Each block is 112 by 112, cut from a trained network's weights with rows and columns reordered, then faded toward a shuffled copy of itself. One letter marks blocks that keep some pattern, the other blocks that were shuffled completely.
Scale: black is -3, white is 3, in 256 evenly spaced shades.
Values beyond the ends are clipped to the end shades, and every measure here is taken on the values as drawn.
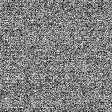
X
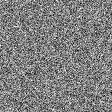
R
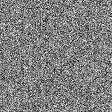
X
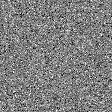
R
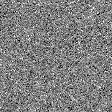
X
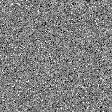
X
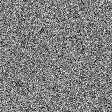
R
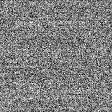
X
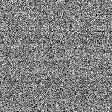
X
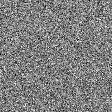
R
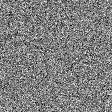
R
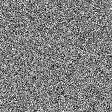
R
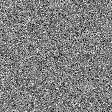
R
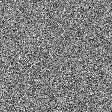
R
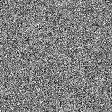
X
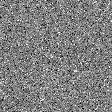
R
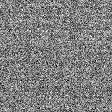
X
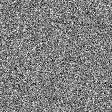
R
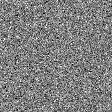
R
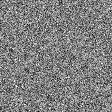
R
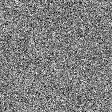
R
